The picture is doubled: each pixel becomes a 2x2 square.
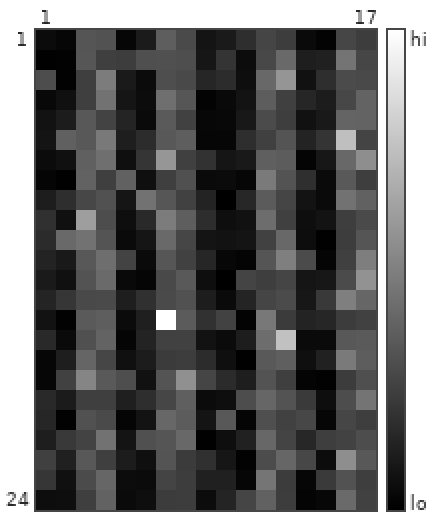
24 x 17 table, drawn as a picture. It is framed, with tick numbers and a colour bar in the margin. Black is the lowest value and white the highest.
Stripes running up and down repeat 4 times from left to right. On average the colour sits 20% of the way up the scale. The top middle is the calmest part. No overall slope runs across the table. No seam splits the table.
